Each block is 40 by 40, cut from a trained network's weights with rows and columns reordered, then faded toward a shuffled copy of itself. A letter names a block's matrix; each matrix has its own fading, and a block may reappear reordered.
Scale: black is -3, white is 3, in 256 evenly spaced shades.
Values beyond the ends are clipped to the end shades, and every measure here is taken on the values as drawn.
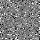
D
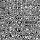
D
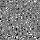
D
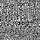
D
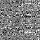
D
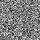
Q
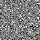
Q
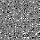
D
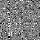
Q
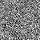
Q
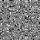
D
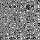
D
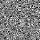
Q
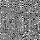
D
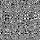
D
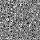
Q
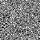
Q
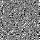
Q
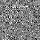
Q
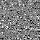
D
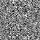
Q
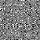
D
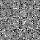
D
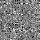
D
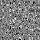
Q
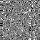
D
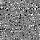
D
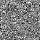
Q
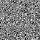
Q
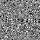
D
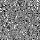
Q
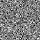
Q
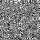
Q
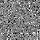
Q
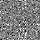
Q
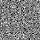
Q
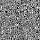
Q
